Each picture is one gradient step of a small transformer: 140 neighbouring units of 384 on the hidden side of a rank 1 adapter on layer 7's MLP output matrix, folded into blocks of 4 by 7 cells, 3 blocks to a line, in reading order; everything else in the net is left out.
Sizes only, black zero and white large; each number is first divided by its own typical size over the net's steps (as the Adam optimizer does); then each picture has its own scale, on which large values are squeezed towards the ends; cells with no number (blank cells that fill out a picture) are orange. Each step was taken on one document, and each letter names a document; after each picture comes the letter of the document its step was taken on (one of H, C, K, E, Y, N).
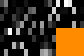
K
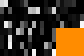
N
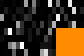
K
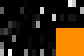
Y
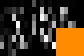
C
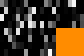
K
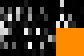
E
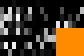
E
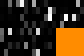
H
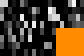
N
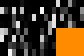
C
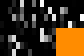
C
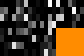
K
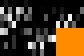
E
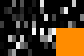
C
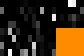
Y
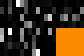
H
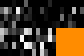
E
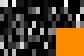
N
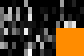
E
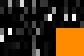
H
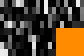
N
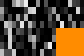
N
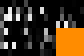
E
